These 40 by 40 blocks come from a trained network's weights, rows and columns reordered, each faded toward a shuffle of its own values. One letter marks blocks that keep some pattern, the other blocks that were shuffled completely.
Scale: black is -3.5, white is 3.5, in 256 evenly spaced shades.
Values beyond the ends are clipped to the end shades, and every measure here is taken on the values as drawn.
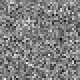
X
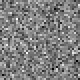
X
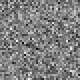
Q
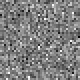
Q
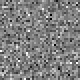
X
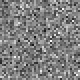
Q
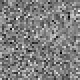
Q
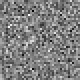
Q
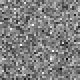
Q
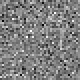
X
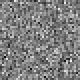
Q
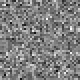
X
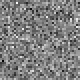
X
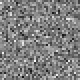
Q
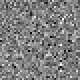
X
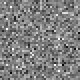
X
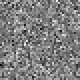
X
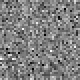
Q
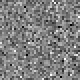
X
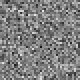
X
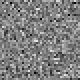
X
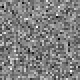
Q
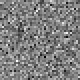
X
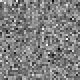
Q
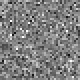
X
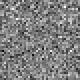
Q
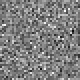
Q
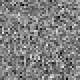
X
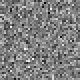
Q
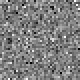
X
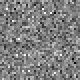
Q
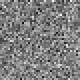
X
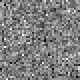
X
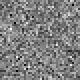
Q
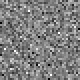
Q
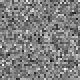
X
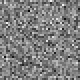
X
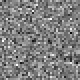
X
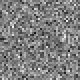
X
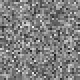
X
